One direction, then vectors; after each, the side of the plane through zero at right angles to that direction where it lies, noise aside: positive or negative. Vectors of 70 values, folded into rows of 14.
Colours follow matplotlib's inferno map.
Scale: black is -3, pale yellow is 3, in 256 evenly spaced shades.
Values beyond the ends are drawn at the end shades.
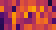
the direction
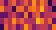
positive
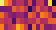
negative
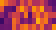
positive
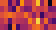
positive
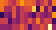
positive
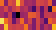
negative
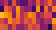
negative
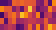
positive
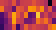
positive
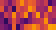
positive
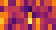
negative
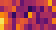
negative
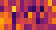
negative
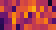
positive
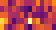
negative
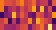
positive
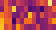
negative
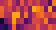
positive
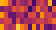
negative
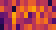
positive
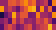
positive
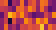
positive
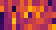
positive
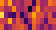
negative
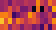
negative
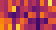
negative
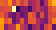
negative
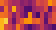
negative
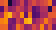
negative
